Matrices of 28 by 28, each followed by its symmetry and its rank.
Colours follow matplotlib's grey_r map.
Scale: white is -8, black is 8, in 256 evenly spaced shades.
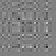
symmetric, rank two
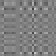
neither, rank one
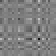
symmetric, rank two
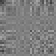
symmetric, rank two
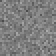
neither, full rank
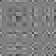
symmetric, rank two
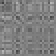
symmetric, rank two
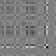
symmetric, rank two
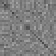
symmetric, rank five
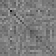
symmetric, rank five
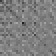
symmetric, rank five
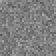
neither, full rank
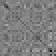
symmetric, rank five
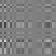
neither, rank one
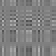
neither, rank one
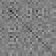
symmetric, rank five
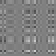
neither, rank one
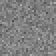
neither, full rank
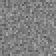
neither, full rank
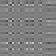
neither, rank one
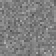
neither, full rank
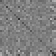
symmetric, rank five
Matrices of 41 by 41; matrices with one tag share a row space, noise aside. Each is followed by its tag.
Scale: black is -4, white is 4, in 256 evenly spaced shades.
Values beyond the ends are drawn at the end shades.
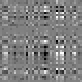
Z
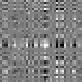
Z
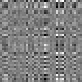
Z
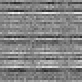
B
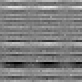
B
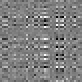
Z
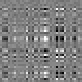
Z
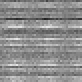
B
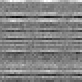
B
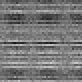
B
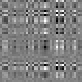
Z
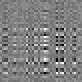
Z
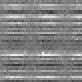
B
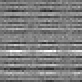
B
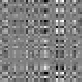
Z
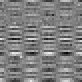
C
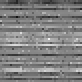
B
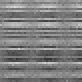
B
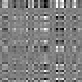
Z
